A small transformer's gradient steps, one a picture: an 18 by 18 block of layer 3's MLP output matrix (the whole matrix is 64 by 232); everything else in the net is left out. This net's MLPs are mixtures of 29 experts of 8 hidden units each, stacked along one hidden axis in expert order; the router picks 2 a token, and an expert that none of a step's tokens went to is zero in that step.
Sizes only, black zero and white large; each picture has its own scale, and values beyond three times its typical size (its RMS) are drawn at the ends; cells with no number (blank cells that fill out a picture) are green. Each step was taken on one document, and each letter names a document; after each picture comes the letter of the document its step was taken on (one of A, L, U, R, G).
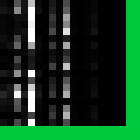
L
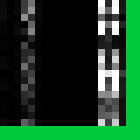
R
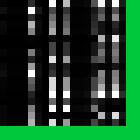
R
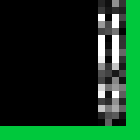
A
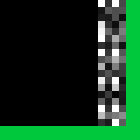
A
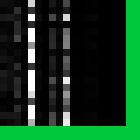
L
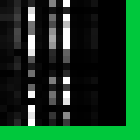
L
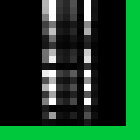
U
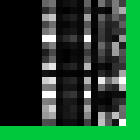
U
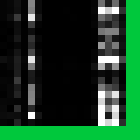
R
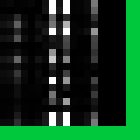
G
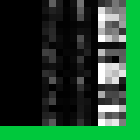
U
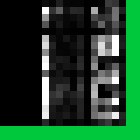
A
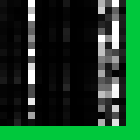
R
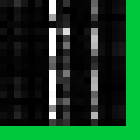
G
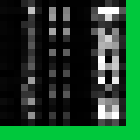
R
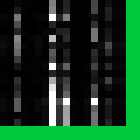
G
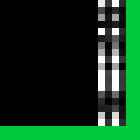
R
